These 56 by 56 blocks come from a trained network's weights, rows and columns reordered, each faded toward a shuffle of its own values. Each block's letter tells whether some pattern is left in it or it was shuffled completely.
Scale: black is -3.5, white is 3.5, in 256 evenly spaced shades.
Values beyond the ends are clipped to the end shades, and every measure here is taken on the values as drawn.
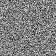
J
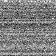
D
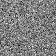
J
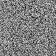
J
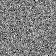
J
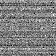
D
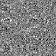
D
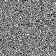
J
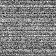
D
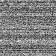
D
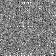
D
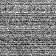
D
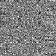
D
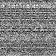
D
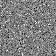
J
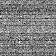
D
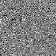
D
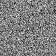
J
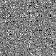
D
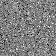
J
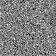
J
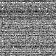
D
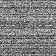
D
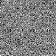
D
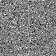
J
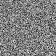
J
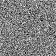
J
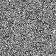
J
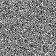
J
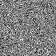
J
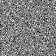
J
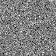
J
